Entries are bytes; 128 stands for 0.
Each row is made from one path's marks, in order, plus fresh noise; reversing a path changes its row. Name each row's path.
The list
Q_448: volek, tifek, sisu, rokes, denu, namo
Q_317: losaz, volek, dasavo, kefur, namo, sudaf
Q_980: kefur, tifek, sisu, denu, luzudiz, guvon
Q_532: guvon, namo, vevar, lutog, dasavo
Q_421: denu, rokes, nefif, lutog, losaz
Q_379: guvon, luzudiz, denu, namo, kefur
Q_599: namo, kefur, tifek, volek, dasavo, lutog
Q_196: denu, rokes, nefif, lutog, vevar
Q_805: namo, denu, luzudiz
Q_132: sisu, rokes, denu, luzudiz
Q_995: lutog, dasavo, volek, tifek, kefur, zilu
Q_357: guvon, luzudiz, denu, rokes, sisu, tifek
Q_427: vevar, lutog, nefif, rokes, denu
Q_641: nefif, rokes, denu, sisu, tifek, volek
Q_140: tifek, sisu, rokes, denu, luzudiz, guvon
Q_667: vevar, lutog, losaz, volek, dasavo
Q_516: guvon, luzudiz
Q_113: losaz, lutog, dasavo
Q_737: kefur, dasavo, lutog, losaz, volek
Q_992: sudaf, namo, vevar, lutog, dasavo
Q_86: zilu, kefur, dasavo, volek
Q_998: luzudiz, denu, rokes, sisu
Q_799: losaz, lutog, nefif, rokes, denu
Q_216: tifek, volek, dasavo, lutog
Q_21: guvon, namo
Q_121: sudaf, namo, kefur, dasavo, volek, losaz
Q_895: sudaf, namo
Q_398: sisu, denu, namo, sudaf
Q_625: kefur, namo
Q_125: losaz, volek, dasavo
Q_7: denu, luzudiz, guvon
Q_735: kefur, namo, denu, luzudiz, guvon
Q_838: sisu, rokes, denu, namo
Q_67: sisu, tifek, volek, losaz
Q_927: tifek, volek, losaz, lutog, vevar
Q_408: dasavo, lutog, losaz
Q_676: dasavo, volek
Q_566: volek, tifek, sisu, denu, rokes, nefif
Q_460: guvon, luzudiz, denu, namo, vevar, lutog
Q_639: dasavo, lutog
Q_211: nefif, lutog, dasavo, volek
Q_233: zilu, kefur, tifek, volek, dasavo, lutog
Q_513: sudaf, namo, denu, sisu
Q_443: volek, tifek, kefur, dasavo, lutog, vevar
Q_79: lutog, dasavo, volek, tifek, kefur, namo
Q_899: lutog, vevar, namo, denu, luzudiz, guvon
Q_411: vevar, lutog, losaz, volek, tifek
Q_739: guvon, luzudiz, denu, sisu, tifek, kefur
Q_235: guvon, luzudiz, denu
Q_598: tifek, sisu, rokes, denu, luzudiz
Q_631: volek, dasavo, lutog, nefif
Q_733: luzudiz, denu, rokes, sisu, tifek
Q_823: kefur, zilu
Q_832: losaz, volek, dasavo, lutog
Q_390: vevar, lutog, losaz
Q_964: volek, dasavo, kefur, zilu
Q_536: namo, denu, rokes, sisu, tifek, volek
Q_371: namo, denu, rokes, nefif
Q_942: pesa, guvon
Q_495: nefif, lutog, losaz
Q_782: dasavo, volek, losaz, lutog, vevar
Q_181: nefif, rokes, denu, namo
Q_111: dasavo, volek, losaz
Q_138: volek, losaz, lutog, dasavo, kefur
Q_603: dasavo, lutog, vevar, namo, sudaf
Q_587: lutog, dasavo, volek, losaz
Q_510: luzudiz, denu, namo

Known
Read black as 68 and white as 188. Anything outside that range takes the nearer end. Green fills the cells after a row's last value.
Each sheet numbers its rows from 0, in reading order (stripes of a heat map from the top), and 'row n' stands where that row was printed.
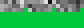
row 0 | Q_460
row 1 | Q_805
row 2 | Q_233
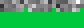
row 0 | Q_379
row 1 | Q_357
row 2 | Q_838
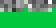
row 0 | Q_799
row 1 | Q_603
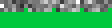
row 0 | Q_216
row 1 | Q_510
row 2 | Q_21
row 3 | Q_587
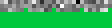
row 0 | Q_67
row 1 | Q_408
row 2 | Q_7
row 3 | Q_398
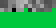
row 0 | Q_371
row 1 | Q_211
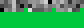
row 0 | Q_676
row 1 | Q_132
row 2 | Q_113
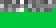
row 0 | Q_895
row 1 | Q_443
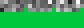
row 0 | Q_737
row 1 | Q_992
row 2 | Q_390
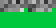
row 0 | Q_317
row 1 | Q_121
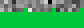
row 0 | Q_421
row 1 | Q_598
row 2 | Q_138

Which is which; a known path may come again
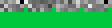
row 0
Q_235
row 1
Q_599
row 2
Q_460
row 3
Q_980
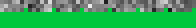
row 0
Q_357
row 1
Q_625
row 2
Q_667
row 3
Q_140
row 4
Q_79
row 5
Q_427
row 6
Q_211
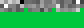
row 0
Q_516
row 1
Q_641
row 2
Q_603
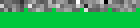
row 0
Q_233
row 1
Q_411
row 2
Q_927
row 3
Q_132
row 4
Q_536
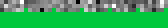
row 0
Q_21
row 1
Q_566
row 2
Q_739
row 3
Q_495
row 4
Q_216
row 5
Q_196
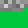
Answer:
Q_899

